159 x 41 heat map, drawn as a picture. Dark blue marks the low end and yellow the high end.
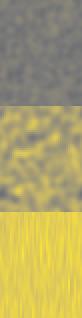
It is made of 3 by 1 panels. Panel 1,1: middling, blotchy, faint in contrast. Panel 2,1: high, blotchy. Panel 3,1: very high, streaked downward, faint in contrast.
